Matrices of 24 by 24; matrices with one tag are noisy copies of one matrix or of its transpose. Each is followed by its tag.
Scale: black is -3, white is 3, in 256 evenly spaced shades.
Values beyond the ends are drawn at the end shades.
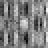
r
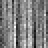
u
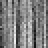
u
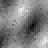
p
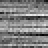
u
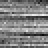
u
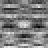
r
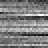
u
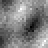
p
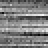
u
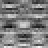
r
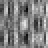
r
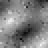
p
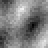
p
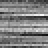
u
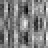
r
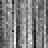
u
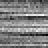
u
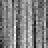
u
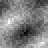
p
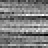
u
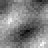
p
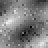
p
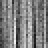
u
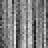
u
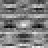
r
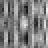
r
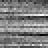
u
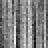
u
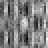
r
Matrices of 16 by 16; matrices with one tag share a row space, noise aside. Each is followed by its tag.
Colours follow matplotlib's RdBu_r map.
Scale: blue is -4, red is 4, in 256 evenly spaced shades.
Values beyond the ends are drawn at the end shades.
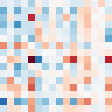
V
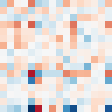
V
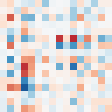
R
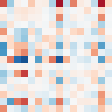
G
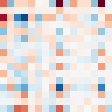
G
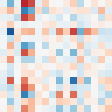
R
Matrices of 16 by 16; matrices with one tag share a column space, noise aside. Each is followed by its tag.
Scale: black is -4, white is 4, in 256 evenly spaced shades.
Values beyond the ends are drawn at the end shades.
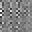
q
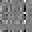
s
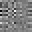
q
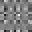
s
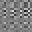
q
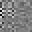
q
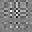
q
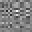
q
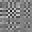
q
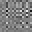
q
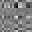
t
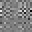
q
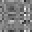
s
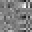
t
